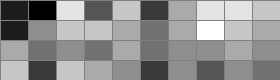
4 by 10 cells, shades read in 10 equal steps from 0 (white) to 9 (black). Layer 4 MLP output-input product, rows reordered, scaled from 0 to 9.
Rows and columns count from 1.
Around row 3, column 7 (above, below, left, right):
3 4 5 4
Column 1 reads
8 8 3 2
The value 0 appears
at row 2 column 8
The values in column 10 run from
2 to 5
